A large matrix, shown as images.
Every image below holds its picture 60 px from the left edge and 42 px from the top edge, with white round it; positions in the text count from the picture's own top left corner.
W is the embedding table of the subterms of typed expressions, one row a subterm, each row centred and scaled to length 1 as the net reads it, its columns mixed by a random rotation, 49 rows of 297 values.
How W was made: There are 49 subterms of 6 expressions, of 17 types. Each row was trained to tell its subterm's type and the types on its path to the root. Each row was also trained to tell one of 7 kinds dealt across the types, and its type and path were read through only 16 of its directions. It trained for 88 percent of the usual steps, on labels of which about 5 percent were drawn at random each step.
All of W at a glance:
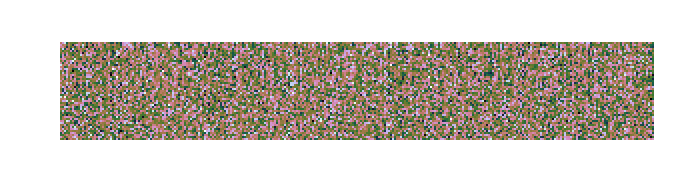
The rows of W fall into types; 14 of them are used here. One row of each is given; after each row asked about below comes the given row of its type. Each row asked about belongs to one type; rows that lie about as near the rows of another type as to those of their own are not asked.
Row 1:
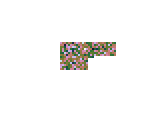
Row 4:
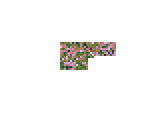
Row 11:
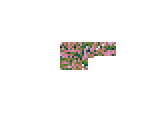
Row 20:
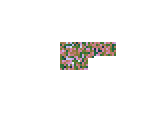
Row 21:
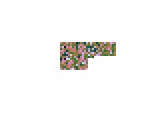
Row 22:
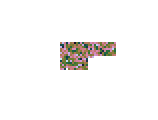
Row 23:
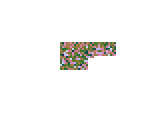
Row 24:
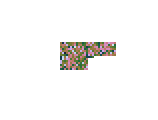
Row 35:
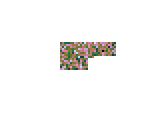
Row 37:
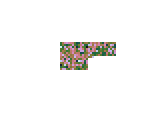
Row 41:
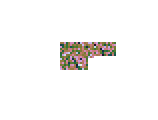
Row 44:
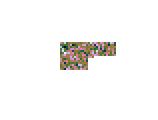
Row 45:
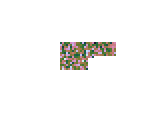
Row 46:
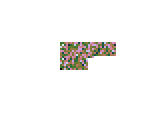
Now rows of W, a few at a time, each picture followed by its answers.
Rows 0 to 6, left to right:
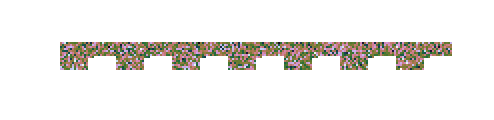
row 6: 1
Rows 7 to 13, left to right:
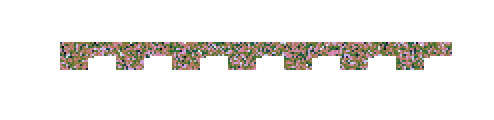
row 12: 45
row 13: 44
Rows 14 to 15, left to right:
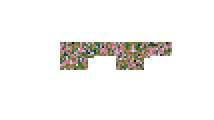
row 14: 1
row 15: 4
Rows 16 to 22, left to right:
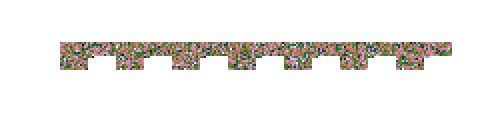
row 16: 4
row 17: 1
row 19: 41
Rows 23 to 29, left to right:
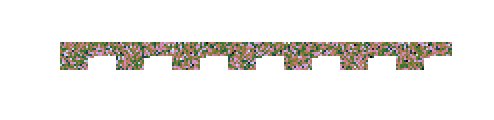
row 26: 21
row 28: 41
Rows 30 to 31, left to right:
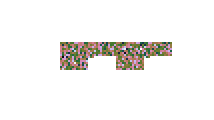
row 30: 45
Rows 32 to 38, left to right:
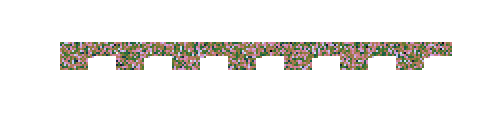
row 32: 37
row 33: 22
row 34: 45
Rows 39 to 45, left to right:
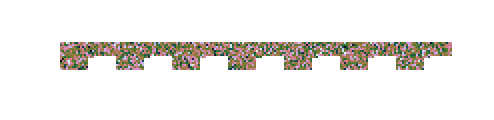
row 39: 20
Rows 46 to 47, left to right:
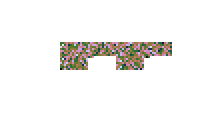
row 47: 41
